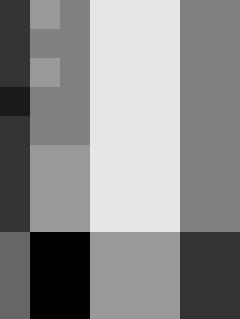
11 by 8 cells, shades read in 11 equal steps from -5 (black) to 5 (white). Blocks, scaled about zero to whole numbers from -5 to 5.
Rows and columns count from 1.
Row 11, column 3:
-5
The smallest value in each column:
-4 -5 -5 1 1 1 -3 -3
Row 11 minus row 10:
0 0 0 0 0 0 0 0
